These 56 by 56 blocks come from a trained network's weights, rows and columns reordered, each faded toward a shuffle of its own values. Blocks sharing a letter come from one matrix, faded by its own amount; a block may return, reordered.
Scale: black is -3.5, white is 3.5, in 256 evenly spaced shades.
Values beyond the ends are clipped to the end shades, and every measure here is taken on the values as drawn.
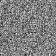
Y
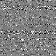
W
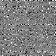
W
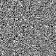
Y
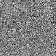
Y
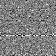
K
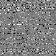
W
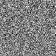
Y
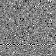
K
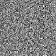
Y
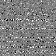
W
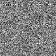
Y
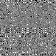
W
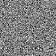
Y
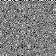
K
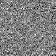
Y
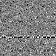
K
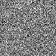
Y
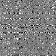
W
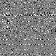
W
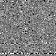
K
